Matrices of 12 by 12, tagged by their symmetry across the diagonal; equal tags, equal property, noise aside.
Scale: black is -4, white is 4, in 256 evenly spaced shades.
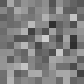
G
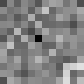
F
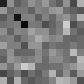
F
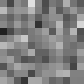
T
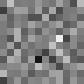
T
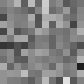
T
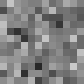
G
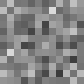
F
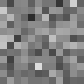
G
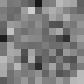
F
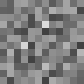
F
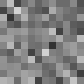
T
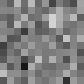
G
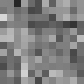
T
